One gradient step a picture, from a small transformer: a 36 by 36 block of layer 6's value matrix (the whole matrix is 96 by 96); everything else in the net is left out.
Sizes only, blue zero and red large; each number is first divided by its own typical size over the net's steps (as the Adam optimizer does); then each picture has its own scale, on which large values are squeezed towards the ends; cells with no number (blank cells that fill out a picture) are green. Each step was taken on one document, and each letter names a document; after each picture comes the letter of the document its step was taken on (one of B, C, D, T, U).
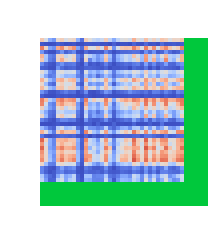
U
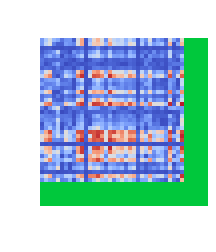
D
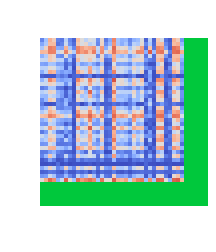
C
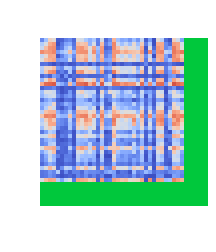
C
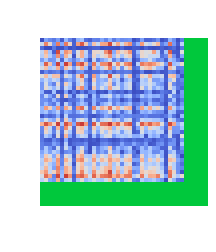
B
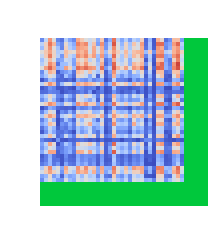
C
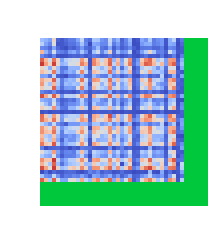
B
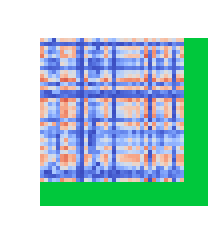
U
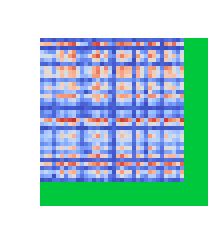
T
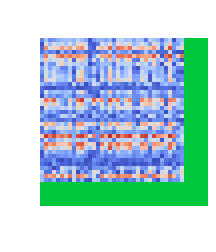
B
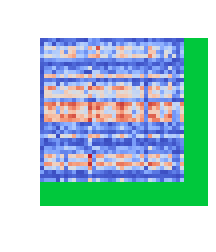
T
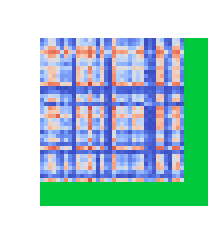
C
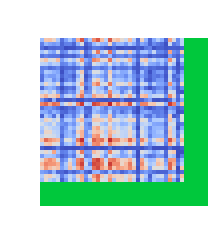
B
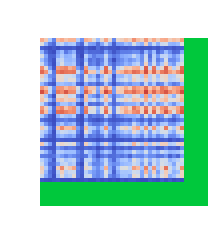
U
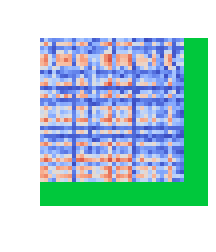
B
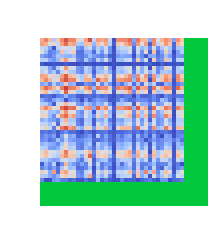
U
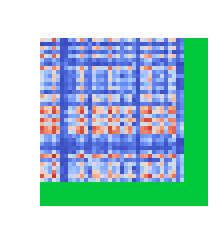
B
